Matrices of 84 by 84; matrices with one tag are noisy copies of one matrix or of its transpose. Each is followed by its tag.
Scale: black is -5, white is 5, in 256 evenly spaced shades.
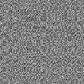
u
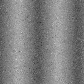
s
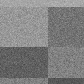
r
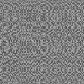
u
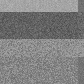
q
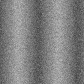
s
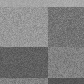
r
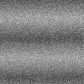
s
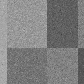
r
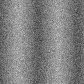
s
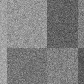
r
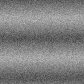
s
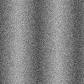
s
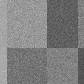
r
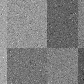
r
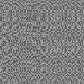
u
